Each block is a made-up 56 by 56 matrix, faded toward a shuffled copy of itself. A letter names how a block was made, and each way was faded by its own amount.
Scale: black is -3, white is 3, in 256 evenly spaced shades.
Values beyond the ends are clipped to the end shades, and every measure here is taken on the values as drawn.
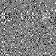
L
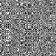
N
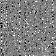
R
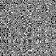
L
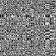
N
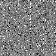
R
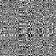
N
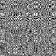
N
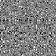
L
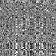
N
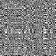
N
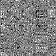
L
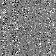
R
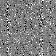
R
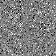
R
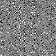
R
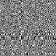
N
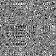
L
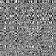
N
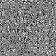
L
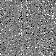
R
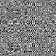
N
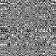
N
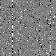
R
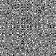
L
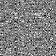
L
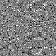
L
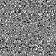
L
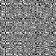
N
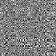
N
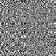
N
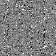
R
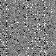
R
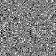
L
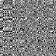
N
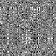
N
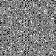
L
